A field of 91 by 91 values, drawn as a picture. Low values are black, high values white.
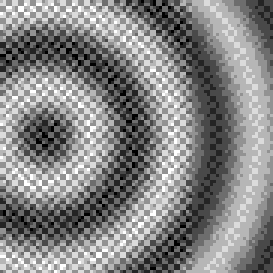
The right part is calmer, past a seam about 70% of the way across. No overall slope runs across the table. Rings spread out from the middle left. Overall the values sit about 50% of the way up the scale.
